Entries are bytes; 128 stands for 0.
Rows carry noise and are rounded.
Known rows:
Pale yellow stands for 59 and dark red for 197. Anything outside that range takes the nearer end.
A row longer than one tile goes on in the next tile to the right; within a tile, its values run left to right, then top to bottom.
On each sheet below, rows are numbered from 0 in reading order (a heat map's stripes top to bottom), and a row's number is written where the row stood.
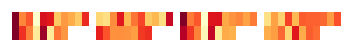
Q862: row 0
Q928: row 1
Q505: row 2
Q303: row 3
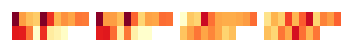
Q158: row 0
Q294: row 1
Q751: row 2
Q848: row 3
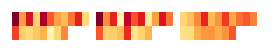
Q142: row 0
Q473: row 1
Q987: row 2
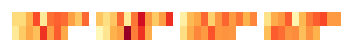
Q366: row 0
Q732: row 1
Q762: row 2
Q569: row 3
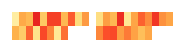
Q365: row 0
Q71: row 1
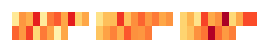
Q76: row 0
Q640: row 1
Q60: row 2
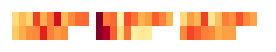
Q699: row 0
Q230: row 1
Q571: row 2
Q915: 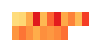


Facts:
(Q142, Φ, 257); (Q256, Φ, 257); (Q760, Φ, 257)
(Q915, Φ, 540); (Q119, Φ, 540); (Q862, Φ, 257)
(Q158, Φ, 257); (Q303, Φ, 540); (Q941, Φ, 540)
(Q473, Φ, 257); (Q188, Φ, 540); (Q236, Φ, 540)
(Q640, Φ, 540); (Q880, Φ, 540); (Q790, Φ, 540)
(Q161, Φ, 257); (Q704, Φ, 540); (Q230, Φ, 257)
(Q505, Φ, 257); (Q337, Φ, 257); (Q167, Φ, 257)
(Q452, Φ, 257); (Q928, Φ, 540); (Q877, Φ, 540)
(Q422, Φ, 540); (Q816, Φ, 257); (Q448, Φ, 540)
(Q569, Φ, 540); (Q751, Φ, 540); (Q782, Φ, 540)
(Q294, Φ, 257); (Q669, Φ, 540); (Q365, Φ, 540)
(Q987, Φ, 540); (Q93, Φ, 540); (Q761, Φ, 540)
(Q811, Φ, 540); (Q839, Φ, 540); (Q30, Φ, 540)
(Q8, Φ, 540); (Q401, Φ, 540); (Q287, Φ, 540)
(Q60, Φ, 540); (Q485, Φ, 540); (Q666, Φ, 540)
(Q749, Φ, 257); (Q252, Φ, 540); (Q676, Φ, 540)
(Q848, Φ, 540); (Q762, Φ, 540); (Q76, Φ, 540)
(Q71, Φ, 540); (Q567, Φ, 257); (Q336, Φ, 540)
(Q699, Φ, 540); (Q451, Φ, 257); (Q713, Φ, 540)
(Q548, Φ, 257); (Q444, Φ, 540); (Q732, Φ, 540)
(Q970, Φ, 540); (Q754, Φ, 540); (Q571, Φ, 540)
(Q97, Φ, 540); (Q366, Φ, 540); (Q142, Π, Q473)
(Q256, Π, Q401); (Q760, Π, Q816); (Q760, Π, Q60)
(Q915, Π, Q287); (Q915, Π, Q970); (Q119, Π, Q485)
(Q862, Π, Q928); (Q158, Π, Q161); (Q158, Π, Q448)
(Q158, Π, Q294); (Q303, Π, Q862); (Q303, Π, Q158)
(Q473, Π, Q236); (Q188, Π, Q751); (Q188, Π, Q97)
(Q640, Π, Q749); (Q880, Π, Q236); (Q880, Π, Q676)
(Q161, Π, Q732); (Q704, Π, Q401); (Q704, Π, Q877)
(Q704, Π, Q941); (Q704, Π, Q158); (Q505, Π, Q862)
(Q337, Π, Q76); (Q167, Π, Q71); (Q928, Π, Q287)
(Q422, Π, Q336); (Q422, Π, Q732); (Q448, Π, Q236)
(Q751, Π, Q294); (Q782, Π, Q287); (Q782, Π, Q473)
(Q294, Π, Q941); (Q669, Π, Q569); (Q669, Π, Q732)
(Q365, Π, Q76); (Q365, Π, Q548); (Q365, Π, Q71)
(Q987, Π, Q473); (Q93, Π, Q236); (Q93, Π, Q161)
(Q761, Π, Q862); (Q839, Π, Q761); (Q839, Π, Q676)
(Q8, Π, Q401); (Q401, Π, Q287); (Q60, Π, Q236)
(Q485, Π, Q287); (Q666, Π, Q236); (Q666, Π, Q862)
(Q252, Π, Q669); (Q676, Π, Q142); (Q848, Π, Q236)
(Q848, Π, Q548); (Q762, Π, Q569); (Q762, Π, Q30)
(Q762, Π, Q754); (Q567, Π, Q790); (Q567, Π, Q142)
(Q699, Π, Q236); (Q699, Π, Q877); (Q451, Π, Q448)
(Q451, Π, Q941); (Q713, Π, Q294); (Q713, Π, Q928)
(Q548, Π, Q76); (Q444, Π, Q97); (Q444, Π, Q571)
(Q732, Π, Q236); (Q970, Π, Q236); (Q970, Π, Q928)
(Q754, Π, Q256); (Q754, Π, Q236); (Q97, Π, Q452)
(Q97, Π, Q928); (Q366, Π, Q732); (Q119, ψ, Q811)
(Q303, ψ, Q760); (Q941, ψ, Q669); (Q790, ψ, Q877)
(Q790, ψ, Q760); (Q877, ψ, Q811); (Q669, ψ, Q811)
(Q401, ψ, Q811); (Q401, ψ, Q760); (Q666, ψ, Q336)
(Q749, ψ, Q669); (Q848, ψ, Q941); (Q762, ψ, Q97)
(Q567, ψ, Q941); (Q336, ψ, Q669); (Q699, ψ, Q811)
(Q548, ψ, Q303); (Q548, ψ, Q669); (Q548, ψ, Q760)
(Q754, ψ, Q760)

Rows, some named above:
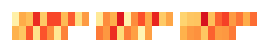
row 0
Q365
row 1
Q76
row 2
Q119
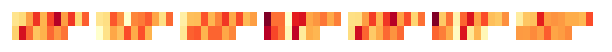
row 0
Q401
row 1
Q669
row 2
Q8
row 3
Q505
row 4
Q401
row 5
Q161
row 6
Q713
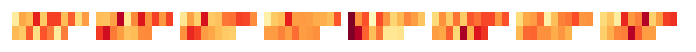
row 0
Q365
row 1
Q287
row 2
Q941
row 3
Q713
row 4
Q452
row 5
Q761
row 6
Q569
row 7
Q448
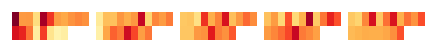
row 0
Q451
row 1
Q754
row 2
Q880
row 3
Q236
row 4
Q782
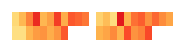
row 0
Q987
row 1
Q839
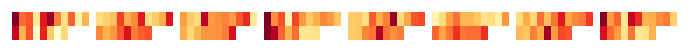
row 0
Q548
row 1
Q970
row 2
Q676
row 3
Q452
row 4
Q60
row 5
Q97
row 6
Q666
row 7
Q567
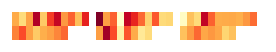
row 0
Q485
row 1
Q256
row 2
Q751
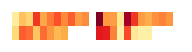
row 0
Q704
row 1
Q451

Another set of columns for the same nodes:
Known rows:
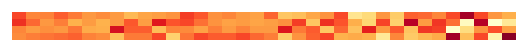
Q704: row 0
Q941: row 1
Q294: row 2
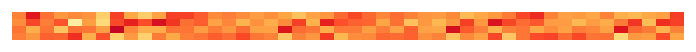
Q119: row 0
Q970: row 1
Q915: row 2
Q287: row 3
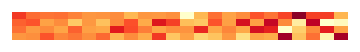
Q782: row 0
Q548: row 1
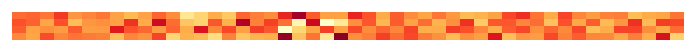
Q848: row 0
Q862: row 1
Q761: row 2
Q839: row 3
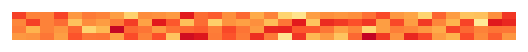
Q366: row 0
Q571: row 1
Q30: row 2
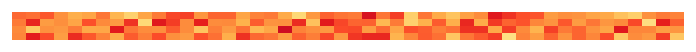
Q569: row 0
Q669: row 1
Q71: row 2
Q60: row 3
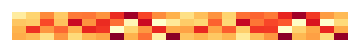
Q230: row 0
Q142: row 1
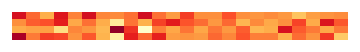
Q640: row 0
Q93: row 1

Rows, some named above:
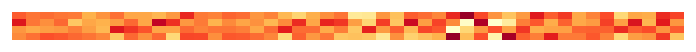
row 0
Q8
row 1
Q97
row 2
Q451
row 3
Q76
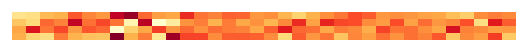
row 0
Q505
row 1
Q97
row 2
Q60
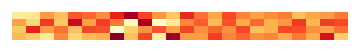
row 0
Q451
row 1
Q839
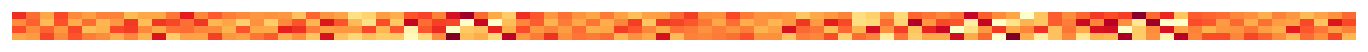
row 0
Q839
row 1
Q987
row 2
Q567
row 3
Q676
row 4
Q713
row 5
Q452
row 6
Q337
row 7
Q754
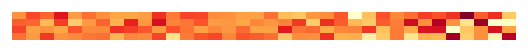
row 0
Q365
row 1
Q236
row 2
Q337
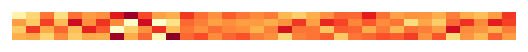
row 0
Q256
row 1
Q751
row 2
Q485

